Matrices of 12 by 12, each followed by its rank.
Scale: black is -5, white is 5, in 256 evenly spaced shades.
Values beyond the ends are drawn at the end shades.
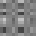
one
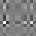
one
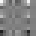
one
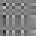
one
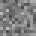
full rank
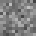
full rank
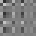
one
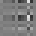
one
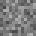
full rank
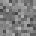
full rank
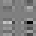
one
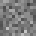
full rank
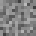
full rank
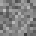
full rank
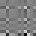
one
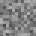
full rank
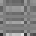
one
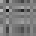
one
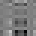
one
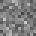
full rank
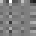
one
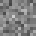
full rank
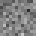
full rank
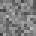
full rank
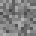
full rank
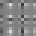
one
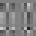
one
